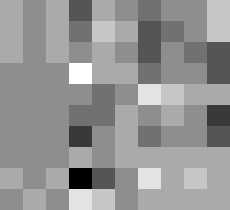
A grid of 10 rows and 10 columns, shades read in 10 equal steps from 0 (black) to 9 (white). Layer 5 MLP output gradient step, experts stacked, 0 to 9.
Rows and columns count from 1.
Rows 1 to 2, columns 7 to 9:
4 5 5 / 3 4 5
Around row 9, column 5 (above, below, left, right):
5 7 0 5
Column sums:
54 51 54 46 53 55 51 55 54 49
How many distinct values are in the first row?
5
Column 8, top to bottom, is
5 4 5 5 7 6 5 6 6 6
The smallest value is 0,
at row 9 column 4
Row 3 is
6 5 6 5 6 5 3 5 4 3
